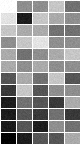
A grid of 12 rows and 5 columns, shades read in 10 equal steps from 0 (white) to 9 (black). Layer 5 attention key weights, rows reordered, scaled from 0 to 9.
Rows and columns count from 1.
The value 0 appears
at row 1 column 1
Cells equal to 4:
13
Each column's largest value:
9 8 8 7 7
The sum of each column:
59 56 55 49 52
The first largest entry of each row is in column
5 2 4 1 2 2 1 1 1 1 1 1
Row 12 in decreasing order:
9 8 6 6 3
